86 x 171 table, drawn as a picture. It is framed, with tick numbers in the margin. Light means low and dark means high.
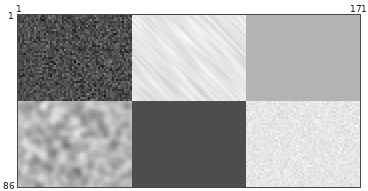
It is made of 2 by 3 panels. Panel 1,1: high, fine-grained. Panel 1,2: very low, slanting down to the right, faint in contrast. Panel 1,3: low, flat. Panel 2,1: low, blotchy. Panel 2,2: high, flat. Panel 2,3: very low, fine-grained, faint in contrast.
